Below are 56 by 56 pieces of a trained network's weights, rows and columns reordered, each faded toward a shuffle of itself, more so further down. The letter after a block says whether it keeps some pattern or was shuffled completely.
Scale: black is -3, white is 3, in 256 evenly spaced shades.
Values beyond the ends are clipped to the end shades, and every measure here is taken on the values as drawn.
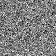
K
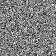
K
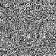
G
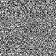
G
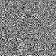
G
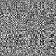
G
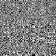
G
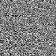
G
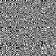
G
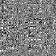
G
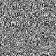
G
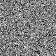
K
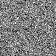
K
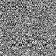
G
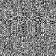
G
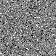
K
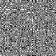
G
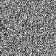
G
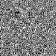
G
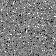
K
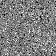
K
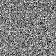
K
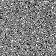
K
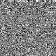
G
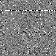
G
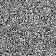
G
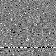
G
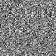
G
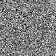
G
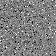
K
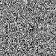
G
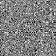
G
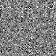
G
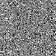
G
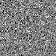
G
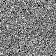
K
